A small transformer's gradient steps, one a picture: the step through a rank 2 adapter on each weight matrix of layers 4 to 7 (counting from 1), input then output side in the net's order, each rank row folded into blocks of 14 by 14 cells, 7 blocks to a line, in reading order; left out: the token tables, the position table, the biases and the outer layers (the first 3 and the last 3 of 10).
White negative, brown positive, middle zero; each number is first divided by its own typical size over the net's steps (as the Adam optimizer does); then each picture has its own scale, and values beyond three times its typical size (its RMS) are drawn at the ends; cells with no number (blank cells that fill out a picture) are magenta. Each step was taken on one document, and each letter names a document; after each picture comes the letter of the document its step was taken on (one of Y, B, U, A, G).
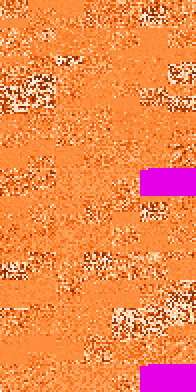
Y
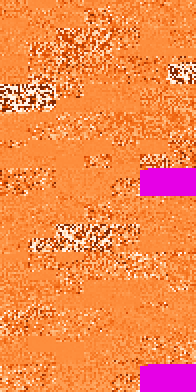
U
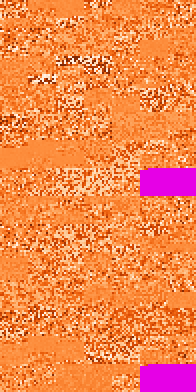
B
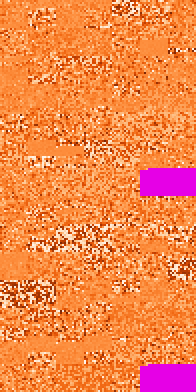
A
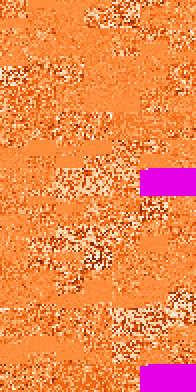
A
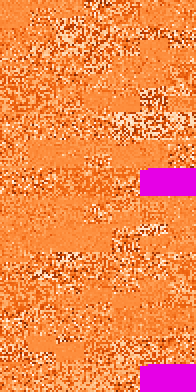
Y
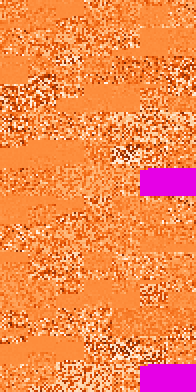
B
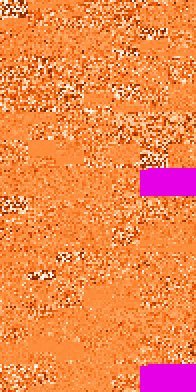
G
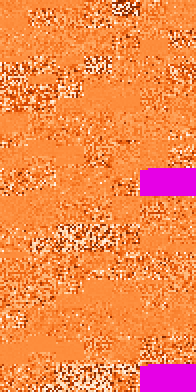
U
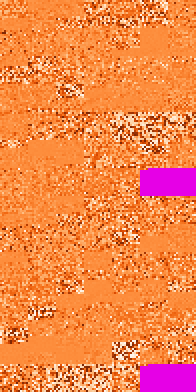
G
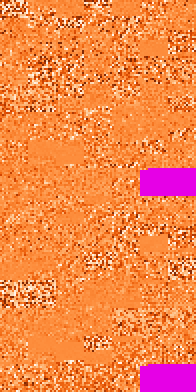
G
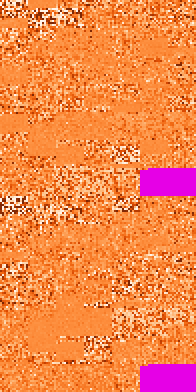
Y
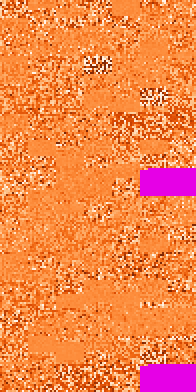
U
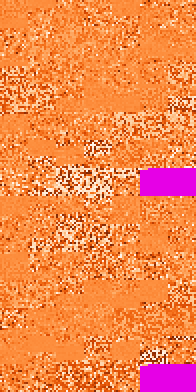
Y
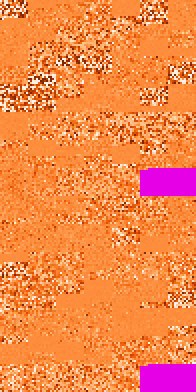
G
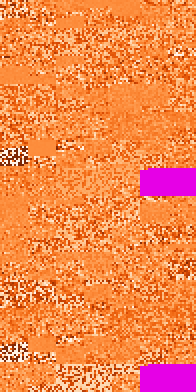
B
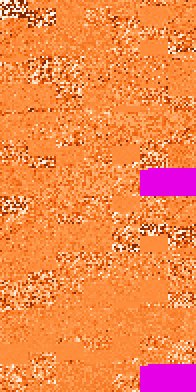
G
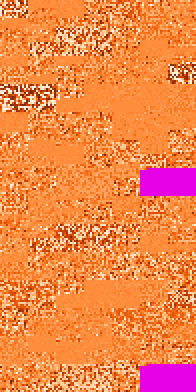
U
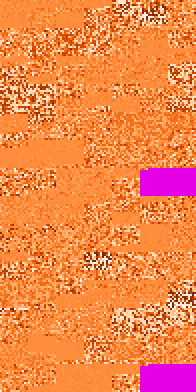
Y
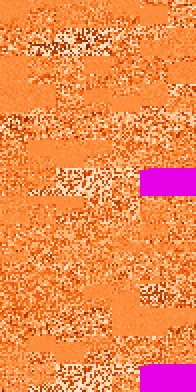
B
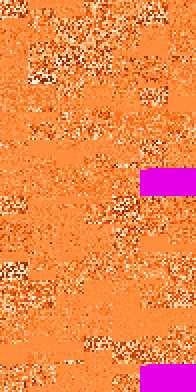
G
